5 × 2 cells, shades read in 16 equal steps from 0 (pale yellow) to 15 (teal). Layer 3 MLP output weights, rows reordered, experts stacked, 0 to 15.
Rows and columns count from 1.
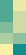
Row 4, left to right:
5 7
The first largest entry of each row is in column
1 1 1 2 2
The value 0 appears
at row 5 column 1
